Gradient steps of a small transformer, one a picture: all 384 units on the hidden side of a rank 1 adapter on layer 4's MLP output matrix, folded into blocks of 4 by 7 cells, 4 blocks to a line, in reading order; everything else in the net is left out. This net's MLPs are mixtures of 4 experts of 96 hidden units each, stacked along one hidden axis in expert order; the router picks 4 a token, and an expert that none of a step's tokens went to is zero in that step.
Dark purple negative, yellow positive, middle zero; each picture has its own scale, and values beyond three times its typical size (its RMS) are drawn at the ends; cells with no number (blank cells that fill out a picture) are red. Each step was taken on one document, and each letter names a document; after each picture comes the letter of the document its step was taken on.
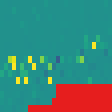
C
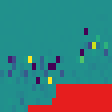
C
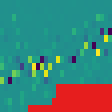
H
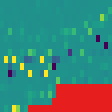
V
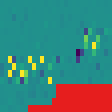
C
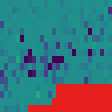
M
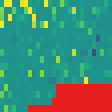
M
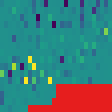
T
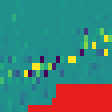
H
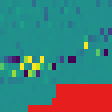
H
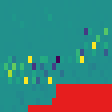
C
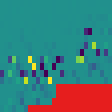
C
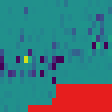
M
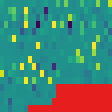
T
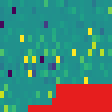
M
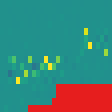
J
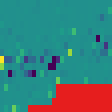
V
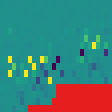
C
